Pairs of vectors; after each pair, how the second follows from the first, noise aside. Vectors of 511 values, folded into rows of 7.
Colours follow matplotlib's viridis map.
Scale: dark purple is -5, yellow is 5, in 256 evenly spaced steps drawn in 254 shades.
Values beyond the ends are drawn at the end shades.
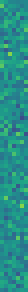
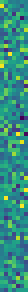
scaled up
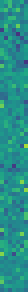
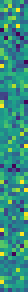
scaled up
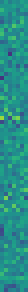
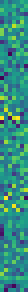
scaled up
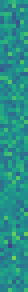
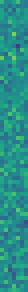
reversed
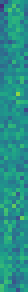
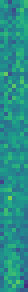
reversed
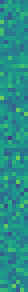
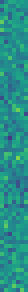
sign-scrambled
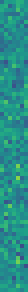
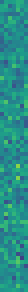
copied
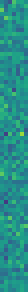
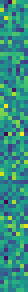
scaled up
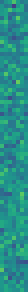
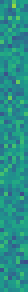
sign-scrambled
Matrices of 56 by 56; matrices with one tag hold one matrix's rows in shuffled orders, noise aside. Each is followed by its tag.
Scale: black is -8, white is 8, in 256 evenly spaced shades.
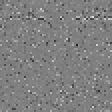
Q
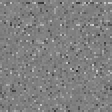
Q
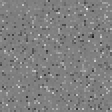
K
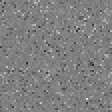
K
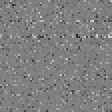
Q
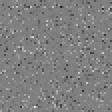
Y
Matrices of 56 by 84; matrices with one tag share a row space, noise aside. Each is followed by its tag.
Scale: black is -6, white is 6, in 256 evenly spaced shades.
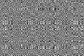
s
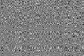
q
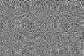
q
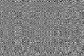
q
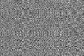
q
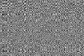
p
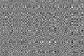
s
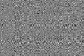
q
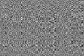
s
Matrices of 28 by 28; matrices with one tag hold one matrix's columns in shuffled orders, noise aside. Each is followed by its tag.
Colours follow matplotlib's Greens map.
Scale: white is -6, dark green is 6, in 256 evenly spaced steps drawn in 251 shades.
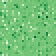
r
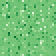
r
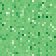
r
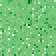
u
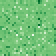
u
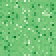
r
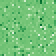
u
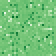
r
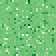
u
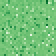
u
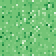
r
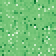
u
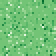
u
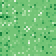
r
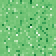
u
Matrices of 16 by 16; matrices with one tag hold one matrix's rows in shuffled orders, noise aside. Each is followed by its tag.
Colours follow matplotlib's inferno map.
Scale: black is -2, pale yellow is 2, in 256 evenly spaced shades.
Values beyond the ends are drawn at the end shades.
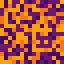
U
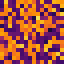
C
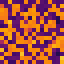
C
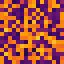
C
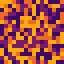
C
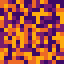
U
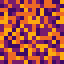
C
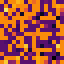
U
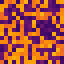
U
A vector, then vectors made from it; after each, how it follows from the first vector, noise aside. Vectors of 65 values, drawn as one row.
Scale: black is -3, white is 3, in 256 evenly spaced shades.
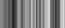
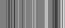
partly zeroed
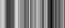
reversed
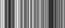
reversed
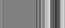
partly zeroed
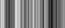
reversed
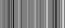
partly zeroed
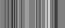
partly zeroed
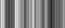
reversed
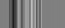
partly zeroed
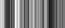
reversed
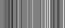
partly zeroed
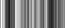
reversed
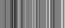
partly zeroed
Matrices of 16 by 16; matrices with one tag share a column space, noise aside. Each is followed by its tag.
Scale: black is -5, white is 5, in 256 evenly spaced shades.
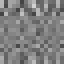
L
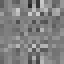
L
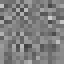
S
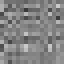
S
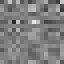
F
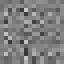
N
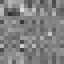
L
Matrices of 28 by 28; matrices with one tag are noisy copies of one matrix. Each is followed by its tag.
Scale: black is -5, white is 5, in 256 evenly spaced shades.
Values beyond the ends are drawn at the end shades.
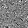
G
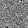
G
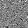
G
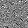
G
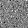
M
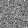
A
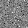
A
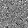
G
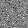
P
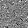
G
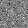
P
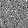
M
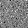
M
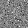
A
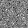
P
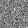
A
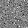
A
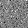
M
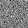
M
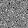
P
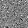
G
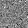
G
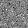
P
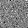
M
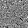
G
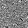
G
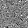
G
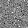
A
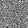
G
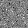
P
